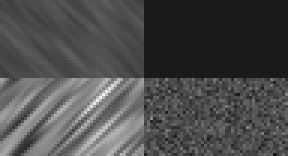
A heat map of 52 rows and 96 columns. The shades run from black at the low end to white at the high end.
It is made of 2 by 2 panels. Panel 1,1: low, slanting down to the right, faint in contrast. Panel 1,2: very low, flat. Panel 2,1: middling, slanting up to the right, strong in contrast. Panel 2,2: low, fine-grained.
